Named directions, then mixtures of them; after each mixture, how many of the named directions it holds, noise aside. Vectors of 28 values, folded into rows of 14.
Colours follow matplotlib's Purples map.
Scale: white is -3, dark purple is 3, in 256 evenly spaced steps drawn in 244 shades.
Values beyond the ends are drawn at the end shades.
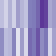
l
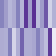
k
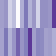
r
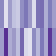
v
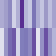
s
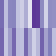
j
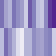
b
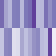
two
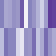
three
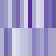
two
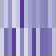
three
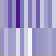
one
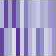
three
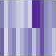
two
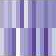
three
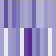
one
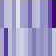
three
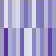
one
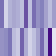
three
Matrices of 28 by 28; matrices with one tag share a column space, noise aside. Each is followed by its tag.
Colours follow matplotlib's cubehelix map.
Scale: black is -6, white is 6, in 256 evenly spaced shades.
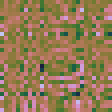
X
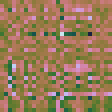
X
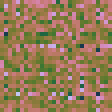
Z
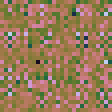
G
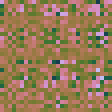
G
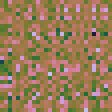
X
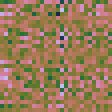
G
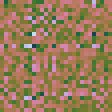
Z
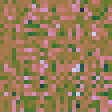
X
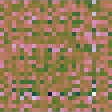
Z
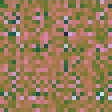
Z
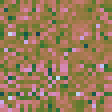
X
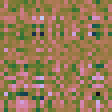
X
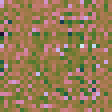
Z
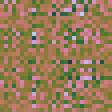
G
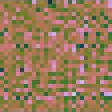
Z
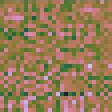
X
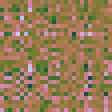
X
